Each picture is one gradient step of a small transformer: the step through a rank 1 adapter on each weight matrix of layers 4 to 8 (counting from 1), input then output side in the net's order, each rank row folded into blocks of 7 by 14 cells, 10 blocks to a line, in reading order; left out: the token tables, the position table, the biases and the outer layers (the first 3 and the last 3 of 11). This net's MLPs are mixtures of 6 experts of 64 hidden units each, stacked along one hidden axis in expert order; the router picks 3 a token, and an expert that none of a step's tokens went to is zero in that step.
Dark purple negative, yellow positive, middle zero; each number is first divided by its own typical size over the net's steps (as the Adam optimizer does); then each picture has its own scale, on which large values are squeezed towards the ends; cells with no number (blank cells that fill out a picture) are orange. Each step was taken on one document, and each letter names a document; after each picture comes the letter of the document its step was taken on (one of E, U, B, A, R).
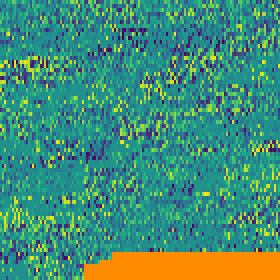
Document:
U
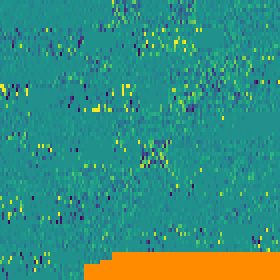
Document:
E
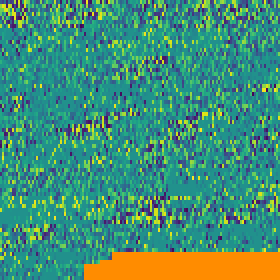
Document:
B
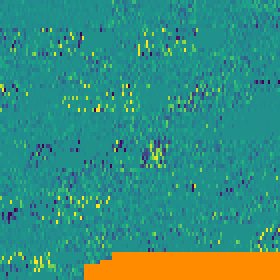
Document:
E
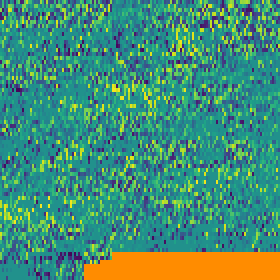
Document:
U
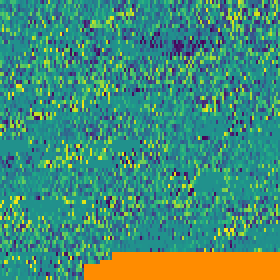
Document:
U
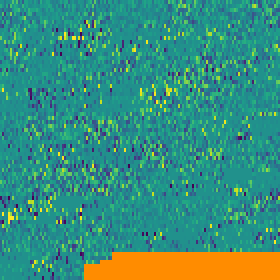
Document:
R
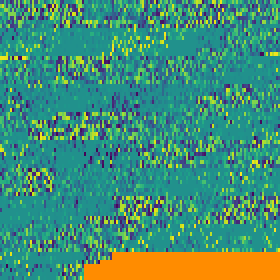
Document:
B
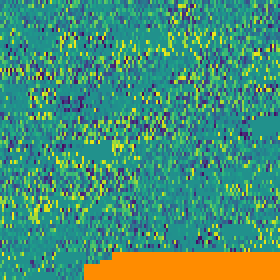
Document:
R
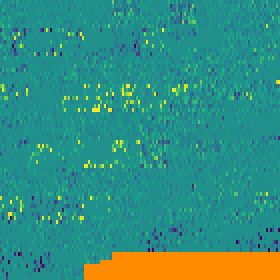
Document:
E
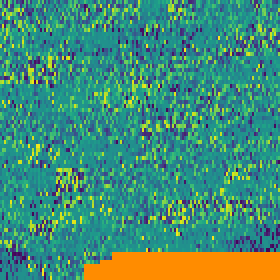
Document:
U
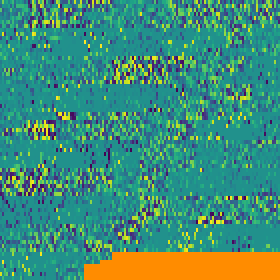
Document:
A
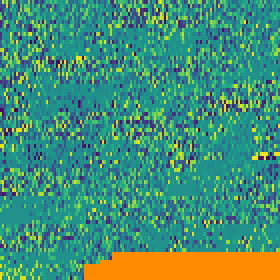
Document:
B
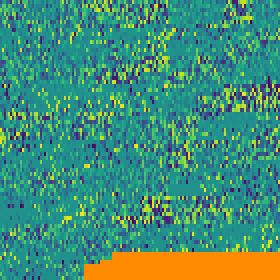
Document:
B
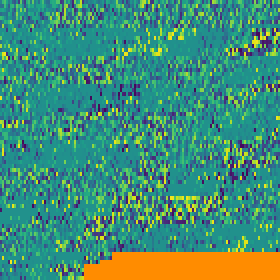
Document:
B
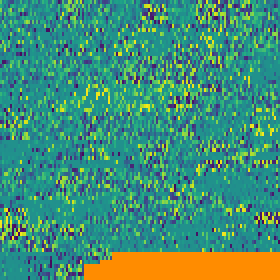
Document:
U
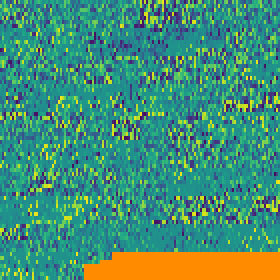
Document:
B
